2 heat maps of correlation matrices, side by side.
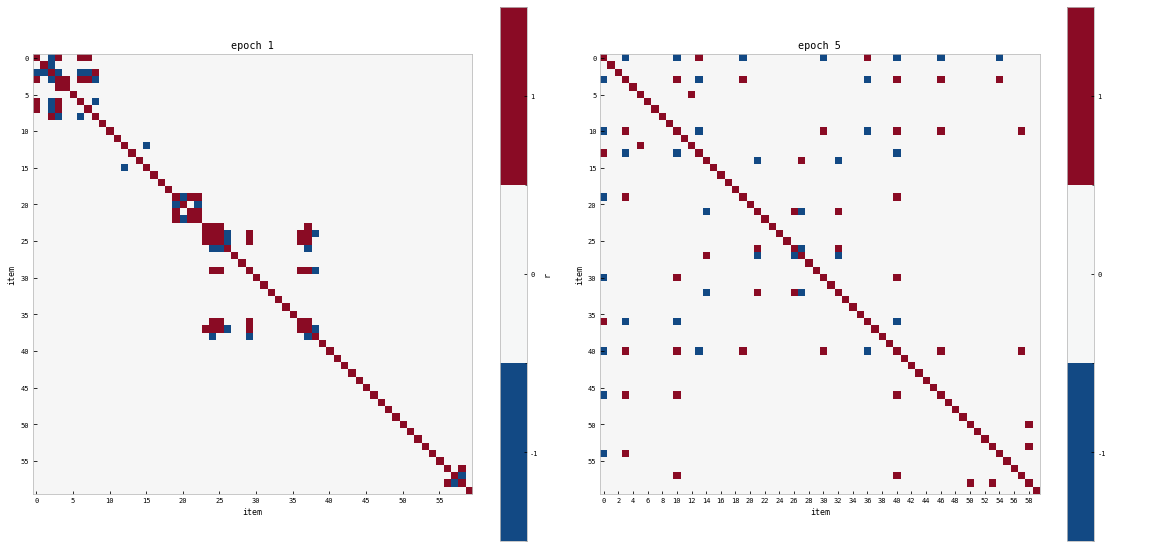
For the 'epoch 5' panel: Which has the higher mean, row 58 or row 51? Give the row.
58
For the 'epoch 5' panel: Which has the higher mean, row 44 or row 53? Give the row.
53
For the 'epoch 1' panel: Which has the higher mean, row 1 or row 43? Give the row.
43
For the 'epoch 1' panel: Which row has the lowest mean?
2
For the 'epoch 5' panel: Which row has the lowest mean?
0
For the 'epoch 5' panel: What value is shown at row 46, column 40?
1
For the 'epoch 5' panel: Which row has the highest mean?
40
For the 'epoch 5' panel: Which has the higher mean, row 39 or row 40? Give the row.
40
